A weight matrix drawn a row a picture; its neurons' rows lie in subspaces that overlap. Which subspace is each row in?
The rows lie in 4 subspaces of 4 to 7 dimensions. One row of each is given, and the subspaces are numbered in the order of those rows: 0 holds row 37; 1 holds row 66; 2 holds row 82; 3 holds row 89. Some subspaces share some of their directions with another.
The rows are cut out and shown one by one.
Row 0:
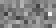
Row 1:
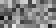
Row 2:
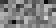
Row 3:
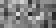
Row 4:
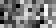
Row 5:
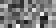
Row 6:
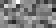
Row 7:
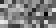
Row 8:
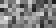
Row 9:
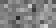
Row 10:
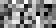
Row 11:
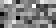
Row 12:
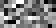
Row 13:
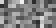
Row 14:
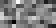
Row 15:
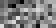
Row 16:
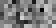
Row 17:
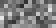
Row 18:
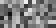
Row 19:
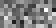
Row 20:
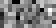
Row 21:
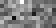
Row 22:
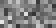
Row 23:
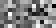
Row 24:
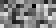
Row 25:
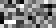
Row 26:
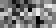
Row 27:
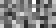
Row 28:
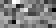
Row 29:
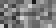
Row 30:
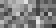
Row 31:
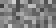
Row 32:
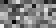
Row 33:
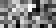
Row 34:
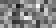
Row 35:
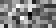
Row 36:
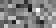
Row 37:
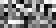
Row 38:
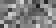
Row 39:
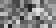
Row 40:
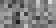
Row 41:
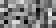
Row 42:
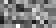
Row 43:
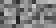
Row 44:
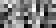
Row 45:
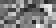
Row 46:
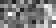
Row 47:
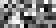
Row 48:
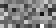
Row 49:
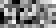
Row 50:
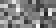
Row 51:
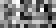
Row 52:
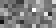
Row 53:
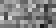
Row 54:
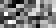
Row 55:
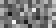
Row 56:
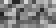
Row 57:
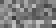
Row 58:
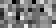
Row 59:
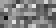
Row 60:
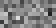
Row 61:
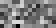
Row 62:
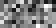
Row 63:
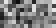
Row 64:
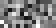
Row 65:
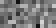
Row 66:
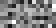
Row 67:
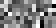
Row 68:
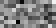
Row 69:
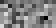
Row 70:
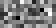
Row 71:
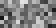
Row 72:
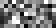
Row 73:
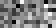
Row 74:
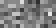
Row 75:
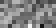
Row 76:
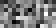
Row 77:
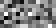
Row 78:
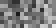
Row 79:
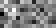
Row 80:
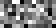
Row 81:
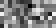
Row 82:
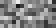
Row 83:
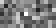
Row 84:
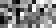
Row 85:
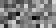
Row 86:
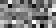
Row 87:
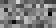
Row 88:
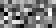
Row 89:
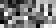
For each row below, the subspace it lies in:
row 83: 3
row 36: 3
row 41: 1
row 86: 1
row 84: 1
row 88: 0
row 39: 3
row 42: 1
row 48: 1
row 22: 1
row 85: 1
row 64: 2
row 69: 1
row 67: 1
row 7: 1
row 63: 1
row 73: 3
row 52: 1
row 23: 1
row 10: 3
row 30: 3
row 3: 2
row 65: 1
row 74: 1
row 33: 3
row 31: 2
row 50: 1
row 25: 3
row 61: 1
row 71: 3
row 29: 3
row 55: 1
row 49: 1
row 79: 1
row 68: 3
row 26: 3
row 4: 3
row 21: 3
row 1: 3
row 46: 2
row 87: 0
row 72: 3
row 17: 3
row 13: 1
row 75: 1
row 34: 2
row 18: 3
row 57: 3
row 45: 2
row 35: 3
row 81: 3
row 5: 1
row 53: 3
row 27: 1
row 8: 1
